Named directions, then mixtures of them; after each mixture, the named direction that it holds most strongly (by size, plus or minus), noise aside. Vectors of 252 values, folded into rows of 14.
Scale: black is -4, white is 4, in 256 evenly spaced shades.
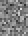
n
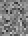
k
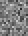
n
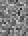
n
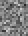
n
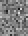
n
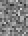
n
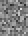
n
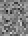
k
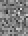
n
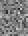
k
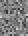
k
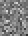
k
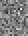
n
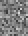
n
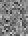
k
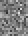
n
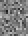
k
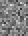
n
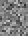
n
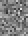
n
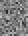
k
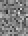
n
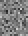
k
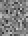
k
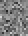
k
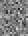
k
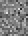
n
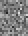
n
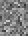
k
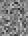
k
